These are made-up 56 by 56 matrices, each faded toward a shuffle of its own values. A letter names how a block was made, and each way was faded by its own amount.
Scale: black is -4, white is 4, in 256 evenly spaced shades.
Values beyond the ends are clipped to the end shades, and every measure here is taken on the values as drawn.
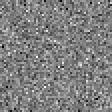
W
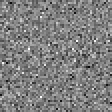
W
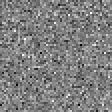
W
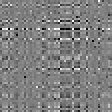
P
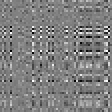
P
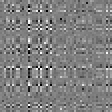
P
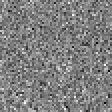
W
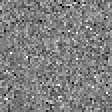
W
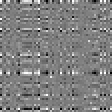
P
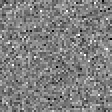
W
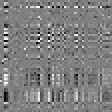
P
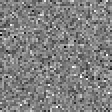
W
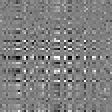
P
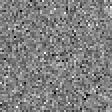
W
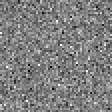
W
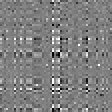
P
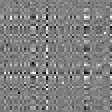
P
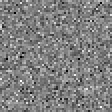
W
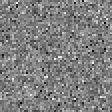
W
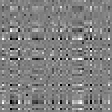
P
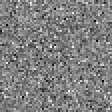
W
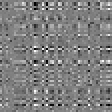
P
